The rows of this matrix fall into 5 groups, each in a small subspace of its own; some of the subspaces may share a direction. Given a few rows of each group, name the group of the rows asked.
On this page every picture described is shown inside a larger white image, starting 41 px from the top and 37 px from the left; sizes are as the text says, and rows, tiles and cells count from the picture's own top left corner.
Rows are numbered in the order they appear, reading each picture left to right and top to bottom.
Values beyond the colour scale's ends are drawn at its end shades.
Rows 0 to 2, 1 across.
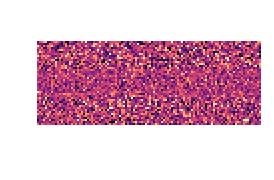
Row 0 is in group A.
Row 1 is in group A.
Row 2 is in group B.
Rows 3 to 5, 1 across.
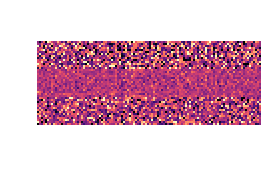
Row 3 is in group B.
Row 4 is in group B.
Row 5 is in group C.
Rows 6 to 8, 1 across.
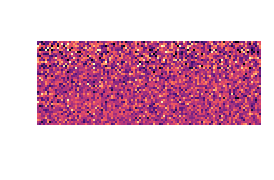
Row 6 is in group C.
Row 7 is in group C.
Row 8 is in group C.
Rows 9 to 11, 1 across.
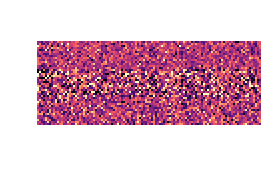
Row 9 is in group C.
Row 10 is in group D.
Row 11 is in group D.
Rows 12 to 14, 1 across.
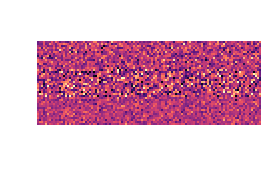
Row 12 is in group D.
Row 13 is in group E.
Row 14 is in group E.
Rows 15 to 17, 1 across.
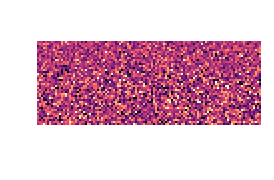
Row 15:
A
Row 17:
E
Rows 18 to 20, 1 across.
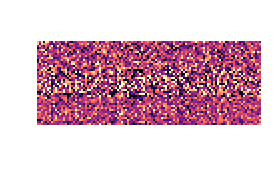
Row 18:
D
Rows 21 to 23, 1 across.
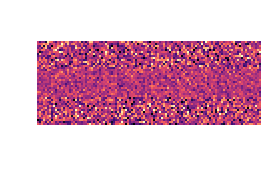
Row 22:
A
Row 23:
A
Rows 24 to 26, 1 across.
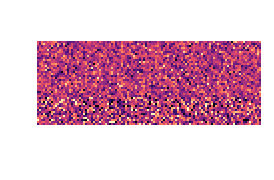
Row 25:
A
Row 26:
B
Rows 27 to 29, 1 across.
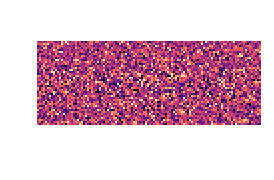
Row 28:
D
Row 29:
B
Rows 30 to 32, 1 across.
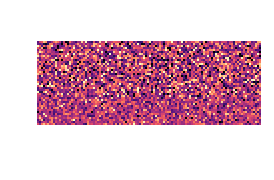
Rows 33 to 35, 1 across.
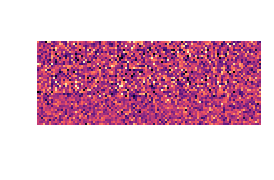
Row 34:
B
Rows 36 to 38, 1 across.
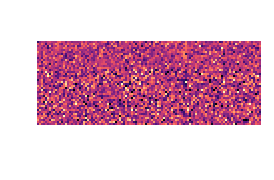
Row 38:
B
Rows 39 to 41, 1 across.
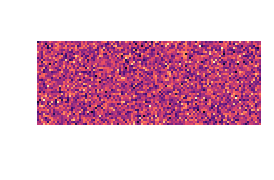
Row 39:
E
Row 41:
D
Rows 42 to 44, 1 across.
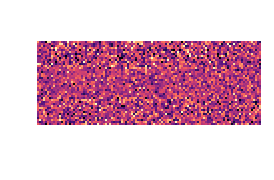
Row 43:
C
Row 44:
E
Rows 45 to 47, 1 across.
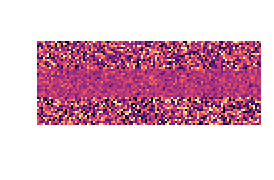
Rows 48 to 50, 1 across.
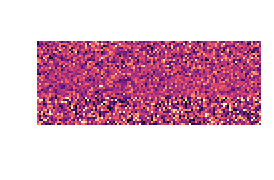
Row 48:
C
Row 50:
C
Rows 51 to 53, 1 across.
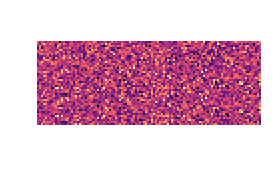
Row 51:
C
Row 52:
A
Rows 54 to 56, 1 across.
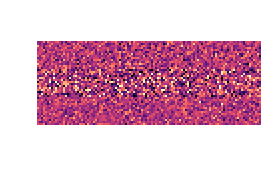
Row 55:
B
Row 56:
E
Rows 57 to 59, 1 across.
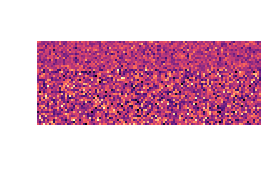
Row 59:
D
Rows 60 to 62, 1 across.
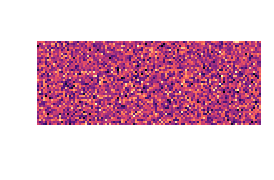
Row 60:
D
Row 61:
E
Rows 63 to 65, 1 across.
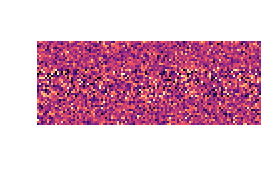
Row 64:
C
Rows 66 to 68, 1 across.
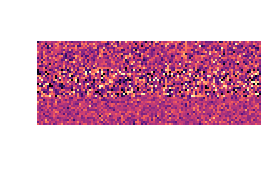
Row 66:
E
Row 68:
C
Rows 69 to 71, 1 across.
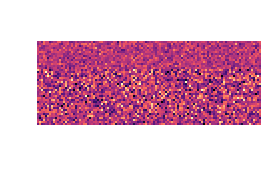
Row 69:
E
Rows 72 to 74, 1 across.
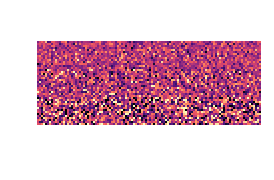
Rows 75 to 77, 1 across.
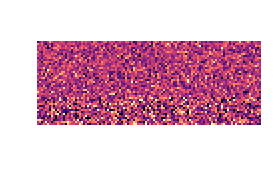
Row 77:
B
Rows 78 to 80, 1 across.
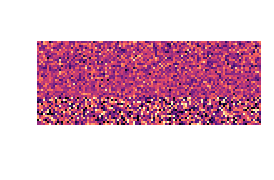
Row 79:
C
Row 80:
D
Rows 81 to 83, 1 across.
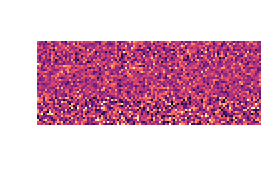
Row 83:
D
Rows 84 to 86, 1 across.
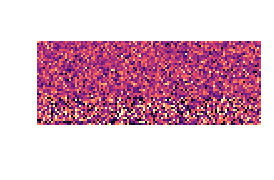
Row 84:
E
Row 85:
C
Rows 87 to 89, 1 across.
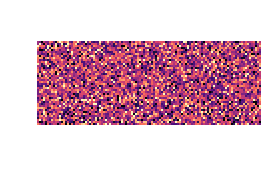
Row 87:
C
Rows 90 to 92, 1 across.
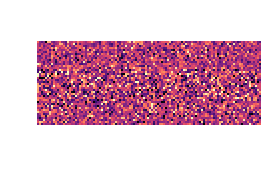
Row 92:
D
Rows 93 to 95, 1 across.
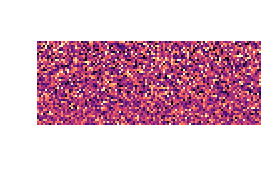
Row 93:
B
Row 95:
D
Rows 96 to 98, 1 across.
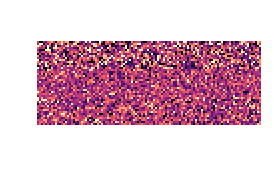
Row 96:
C
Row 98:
C
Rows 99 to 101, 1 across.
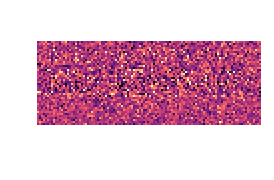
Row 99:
B
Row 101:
D
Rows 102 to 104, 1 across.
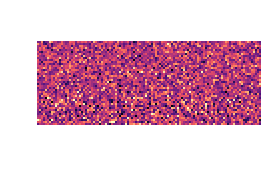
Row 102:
E
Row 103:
B
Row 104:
B
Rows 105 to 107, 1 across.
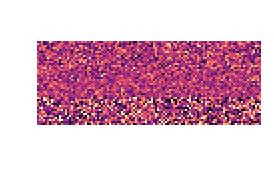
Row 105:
E
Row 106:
C
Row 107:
E
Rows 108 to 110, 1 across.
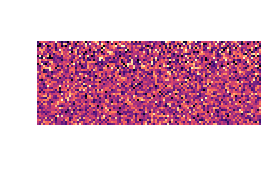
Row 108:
C
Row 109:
E
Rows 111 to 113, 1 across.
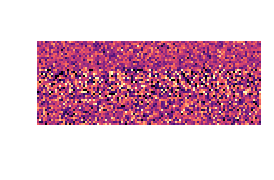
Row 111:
D
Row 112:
B
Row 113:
E
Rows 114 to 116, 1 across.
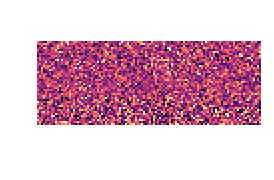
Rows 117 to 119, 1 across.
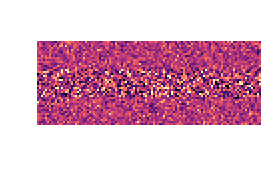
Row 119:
D
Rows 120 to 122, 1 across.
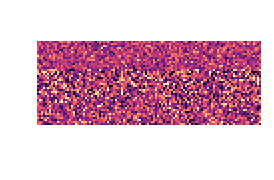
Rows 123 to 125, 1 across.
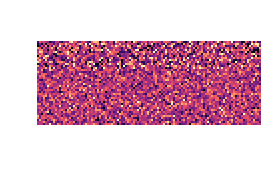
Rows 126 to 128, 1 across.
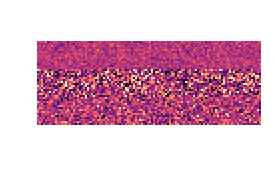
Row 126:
B
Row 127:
E
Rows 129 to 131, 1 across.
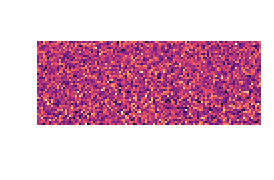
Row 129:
E
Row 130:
B
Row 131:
E
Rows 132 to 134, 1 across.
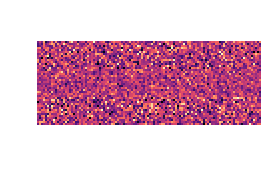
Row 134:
D
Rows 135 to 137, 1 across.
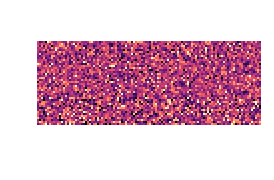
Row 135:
B
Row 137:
E
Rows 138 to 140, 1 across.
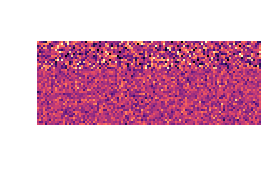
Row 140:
E
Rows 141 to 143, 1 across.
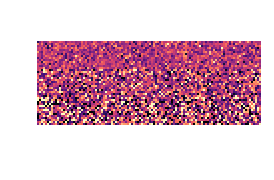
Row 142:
E
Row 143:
D
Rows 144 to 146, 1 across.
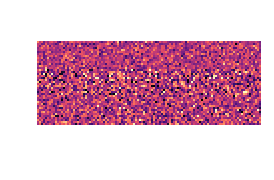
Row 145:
B
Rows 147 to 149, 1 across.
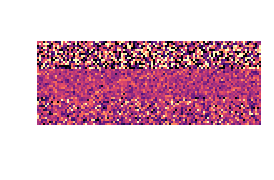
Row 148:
C
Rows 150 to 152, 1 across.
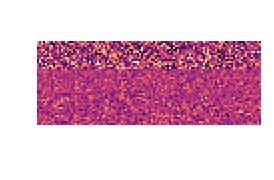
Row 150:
D
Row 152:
B
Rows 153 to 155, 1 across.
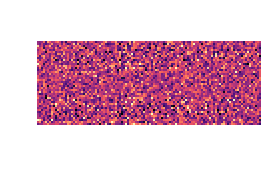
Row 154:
E
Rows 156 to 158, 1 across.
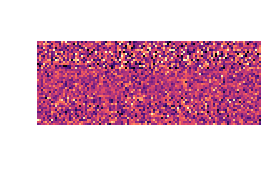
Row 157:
E
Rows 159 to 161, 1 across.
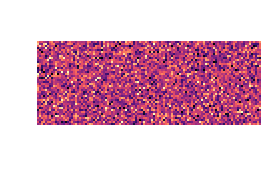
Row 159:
C
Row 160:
D
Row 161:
B
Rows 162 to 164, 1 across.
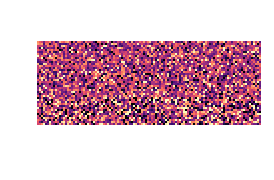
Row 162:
C
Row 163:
D
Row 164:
E
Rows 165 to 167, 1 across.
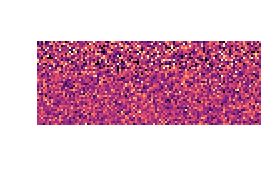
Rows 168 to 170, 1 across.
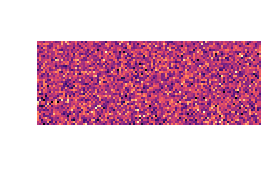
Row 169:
E
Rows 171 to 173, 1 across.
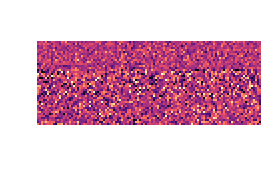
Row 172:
C
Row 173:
C
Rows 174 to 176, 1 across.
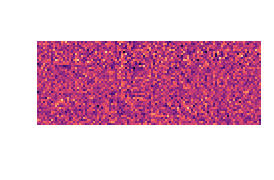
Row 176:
B
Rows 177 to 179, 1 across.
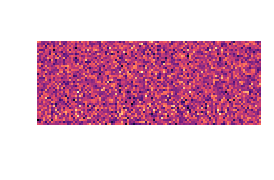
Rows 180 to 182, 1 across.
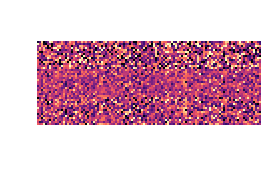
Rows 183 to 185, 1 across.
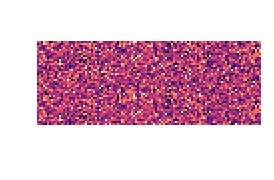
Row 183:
E
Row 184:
C
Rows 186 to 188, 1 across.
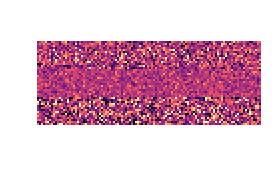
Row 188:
C
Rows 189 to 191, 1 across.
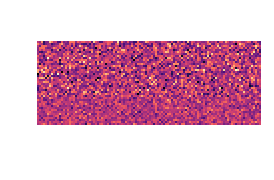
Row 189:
E
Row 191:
E
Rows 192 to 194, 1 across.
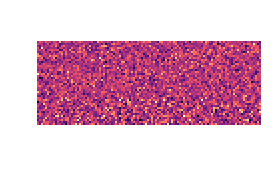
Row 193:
C
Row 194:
B
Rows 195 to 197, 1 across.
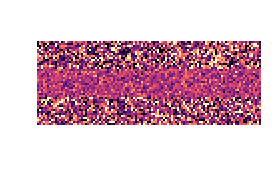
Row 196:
E
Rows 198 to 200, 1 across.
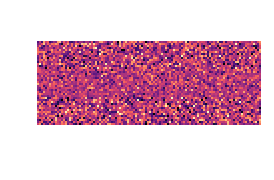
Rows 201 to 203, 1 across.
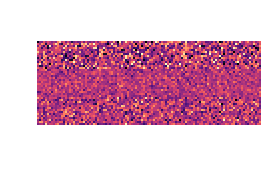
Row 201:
E
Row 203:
E
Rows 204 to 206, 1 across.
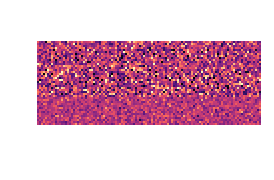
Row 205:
B
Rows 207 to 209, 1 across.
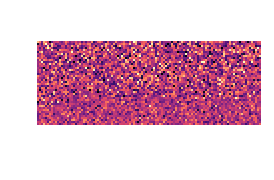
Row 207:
E
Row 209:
D
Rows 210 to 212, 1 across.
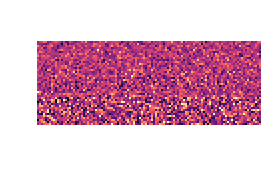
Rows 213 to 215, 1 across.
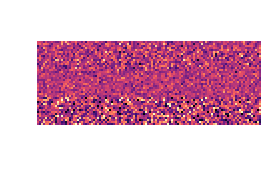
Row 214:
E
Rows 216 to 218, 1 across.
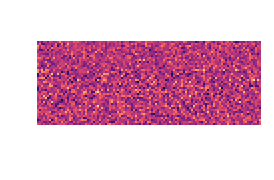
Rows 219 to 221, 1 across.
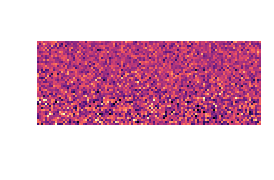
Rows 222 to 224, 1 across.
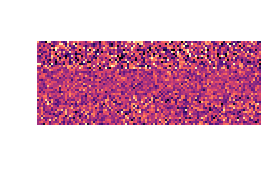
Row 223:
E
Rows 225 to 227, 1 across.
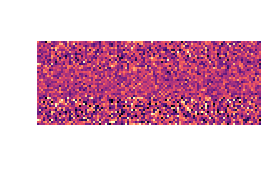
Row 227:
B
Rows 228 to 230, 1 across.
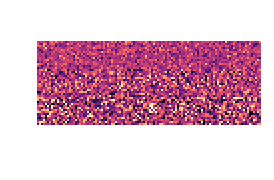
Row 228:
C
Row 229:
B
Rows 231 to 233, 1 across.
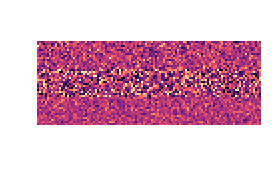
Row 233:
B
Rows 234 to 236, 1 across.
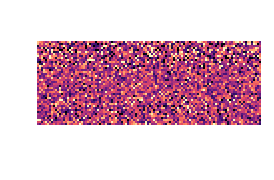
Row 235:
E
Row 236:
B
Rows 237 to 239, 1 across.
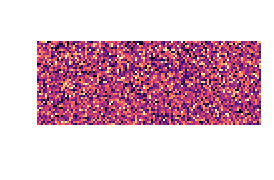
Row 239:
B
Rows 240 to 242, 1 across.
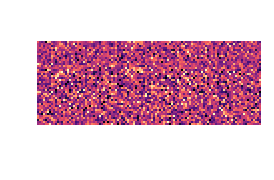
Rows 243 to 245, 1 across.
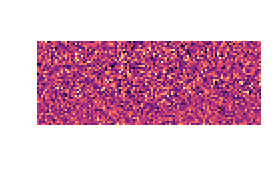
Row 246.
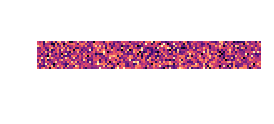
